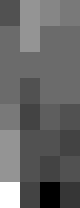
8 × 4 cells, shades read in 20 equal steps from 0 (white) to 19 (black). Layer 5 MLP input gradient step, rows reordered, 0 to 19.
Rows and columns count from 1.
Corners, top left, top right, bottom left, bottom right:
13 10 0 15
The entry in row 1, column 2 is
8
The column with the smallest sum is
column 1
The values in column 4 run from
10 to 15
